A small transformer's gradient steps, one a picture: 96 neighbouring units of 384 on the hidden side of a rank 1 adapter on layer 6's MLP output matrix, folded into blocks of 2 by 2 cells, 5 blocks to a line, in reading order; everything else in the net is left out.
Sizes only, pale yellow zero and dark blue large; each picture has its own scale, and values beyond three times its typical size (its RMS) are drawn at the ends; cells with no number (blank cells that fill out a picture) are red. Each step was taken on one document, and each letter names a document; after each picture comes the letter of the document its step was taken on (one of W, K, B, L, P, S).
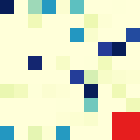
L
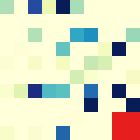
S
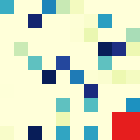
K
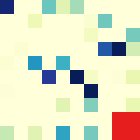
K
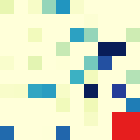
S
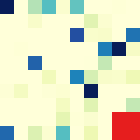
L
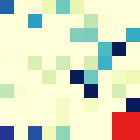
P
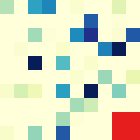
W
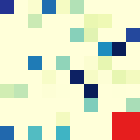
P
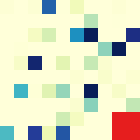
W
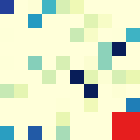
P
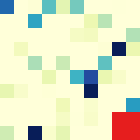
L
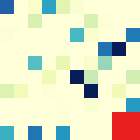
P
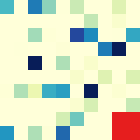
W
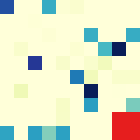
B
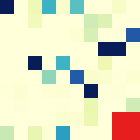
L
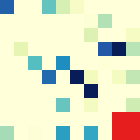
K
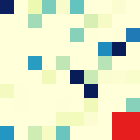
L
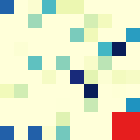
P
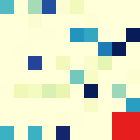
W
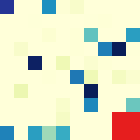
B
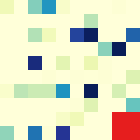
W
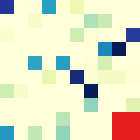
P
